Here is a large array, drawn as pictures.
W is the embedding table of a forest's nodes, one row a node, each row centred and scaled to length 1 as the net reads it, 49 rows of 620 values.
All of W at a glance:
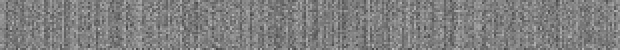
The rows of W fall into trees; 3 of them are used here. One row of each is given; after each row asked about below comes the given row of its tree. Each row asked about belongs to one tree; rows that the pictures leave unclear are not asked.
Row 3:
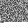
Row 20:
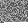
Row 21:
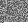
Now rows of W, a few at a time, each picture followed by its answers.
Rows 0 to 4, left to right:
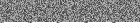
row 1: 21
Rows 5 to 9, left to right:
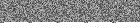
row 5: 20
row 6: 3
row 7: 3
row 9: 20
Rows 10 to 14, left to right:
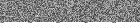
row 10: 21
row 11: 21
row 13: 3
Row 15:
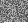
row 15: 3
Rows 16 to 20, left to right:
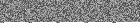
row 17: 20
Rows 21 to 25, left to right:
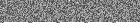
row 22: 3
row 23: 20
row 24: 20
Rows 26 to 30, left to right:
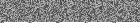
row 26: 3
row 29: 3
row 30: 3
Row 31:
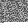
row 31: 21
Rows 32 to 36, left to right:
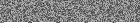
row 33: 20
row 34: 21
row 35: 3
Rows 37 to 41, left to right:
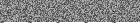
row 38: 21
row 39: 3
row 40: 3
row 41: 21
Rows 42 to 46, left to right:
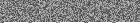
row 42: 21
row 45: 3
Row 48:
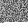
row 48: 21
